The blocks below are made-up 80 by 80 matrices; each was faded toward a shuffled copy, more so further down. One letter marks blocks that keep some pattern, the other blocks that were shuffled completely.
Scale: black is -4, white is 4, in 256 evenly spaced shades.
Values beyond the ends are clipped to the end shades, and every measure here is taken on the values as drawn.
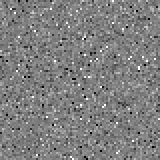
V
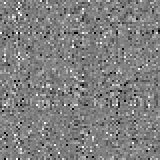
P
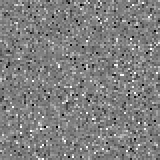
V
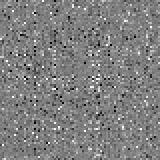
P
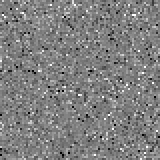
V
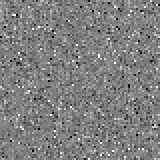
V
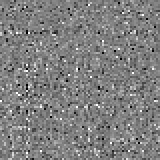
P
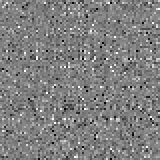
P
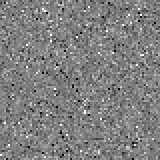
V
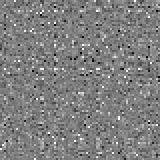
P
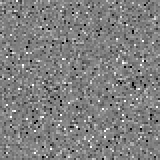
V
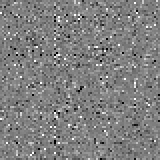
P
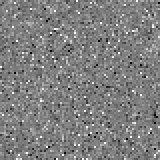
V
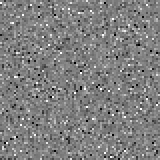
V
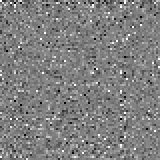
P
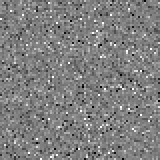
V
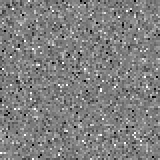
V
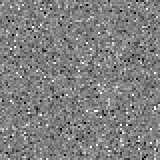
V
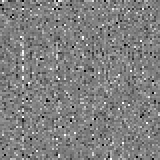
P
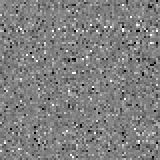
P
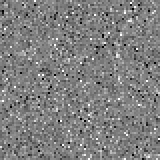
V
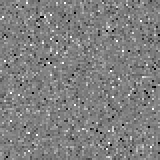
V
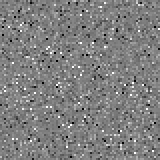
V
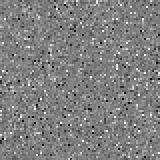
V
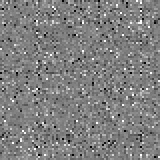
P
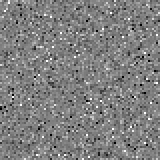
V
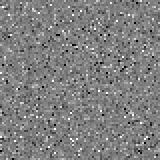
V
